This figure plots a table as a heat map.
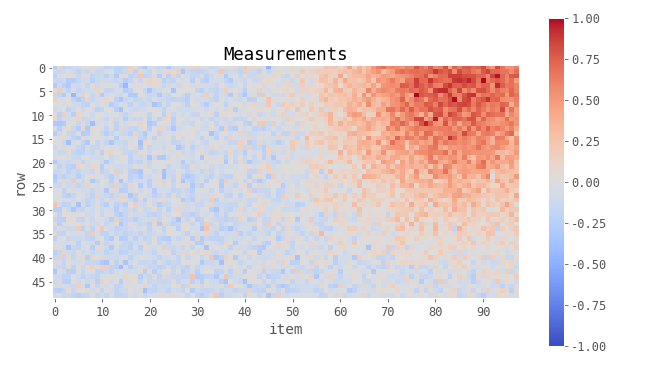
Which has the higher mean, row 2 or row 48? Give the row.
2
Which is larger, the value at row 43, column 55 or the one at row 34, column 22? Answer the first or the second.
the second
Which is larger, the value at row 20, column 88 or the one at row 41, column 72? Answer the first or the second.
the first
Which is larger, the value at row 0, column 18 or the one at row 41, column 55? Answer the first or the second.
the second
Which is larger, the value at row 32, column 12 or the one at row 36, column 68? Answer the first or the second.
the second
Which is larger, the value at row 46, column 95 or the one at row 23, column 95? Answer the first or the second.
the second
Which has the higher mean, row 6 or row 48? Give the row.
6
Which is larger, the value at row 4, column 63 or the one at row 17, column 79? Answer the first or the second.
the second
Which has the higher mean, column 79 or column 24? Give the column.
79
